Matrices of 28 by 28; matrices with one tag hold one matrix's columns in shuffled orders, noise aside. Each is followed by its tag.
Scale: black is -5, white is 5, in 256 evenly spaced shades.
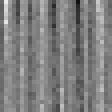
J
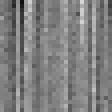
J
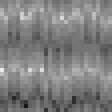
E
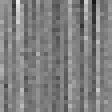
J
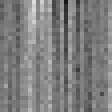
J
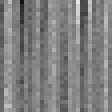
J
